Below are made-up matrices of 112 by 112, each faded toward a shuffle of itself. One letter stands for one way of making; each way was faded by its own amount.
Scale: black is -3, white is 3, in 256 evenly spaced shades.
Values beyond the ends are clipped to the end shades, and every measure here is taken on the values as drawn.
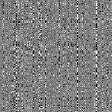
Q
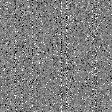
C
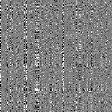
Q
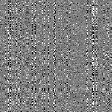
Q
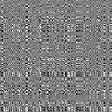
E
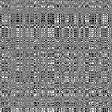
E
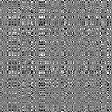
E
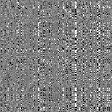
Q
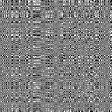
E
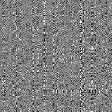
Q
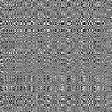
E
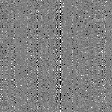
Q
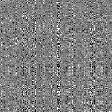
Q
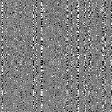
Q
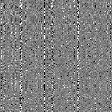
Q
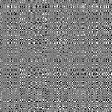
E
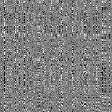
Q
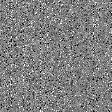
C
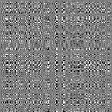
E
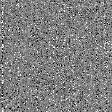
C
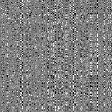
Q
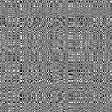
E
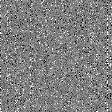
C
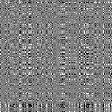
E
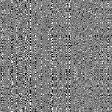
Q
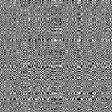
E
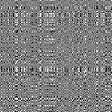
E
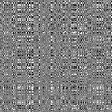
E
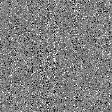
C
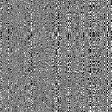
Q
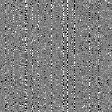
Q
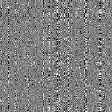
Q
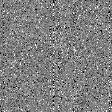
C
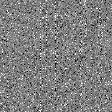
C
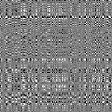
E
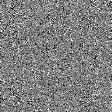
C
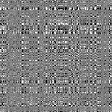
E
